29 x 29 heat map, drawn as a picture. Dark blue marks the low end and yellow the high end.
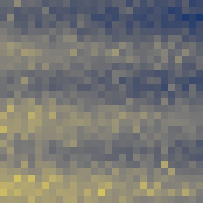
Stripes: horizontal, repeating 3 times. Ninth with the lowest average: top right. Slope: up to the bottom left. Ninth with the highest average: bottom left.
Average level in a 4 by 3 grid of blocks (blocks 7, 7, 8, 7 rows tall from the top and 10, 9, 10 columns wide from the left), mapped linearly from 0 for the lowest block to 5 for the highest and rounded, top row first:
2 1 0 | 3 2 1 | 4 3 2 | 5 4 3
